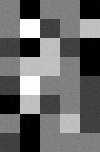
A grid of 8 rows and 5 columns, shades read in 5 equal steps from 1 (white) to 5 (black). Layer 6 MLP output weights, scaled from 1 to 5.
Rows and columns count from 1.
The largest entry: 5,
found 8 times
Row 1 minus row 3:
-1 0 1 -1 0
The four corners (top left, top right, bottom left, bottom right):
3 5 4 3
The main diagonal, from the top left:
3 1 2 3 4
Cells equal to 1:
2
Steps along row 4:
down same up up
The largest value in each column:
5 5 4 4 5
